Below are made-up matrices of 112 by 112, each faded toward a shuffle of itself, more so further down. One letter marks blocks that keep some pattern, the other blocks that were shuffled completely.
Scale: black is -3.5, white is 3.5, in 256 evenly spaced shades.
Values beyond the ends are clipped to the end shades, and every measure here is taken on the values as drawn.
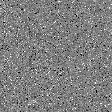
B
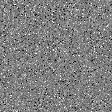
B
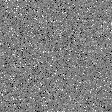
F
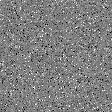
B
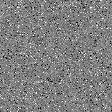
B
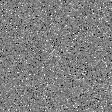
F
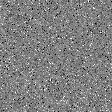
F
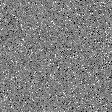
F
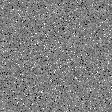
F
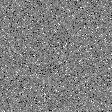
F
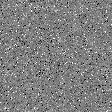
F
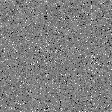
B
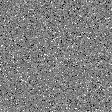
F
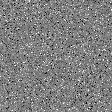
F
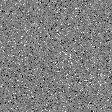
F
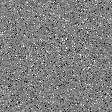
F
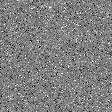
F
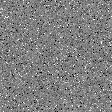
F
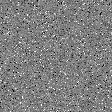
F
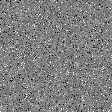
B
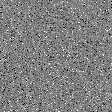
F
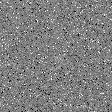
F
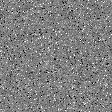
F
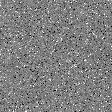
F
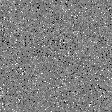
B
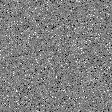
F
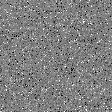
B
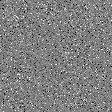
B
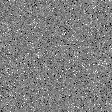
F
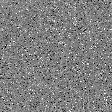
B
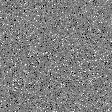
F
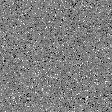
B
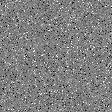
F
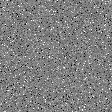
F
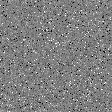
F
